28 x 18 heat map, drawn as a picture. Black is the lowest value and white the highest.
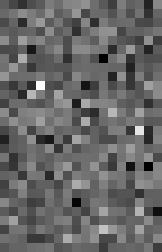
The texture is fine-grained noise. There is no seam. Overall the values sit about 40% of the way up the scale.
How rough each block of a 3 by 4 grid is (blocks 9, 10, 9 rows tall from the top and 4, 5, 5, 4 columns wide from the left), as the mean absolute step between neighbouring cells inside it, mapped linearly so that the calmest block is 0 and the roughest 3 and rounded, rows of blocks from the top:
2 0 1 1 / 1 2 1 3 / 0 1 0 1
